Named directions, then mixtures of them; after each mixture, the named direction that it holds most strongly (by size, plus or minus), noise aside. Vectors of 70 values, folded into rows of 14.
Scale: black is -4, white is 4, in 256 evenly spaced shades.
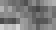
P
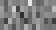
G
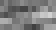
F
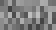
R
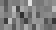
G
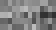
F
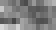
P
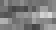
F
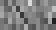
G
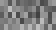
R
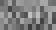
R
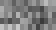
P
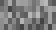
R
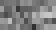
F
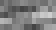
F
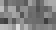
P
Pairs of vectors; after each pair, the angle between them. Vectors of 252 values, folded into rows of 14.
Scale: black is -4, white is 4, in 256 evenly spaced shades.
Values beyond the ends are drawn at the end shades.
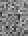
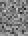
partly opposed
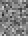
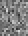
partly opposed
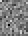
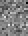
partly opposed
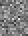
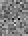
nearly opposite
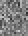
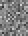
partly aligned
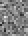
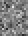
orthogonal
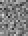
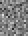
nearly parallel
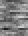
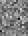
orthogonal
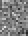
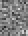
nearly opposite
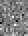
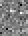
orthogonal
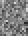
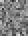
partly aligned
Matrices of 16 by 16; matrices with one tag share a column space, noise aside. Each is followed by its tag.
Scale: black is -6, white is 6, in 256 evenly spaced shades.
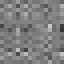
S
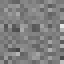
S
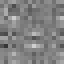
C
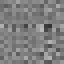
S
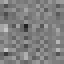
S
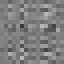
S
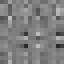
C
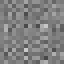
S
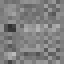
S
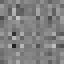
C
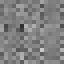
S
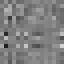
C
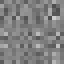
C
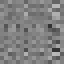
S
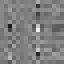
S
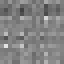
C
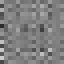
S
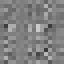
S
